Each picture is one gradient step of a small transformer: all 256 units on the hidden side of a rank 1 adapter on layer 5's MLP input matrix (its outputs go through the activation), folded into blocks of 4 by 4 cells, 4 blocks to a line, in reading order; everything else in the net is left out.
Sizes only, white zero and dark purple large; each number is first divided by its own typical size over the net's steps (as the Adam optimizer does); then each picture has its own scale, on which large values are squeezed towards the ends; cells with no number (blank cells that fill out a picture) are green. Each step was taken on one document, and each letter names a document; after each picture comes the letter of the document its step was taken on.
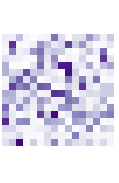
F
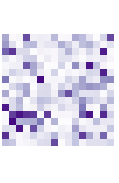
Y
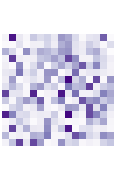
F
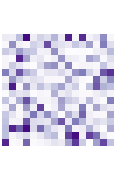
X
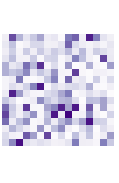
F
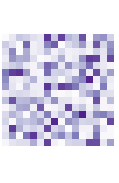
X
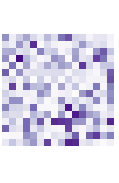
X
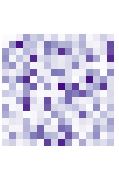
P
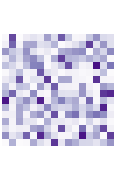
F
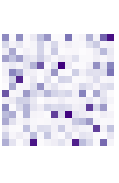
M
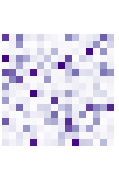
M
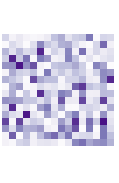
Y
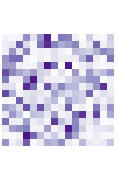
X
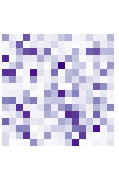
M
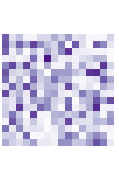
P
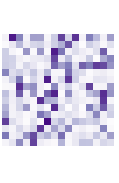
F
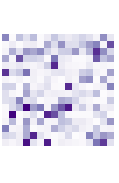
X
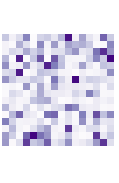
X
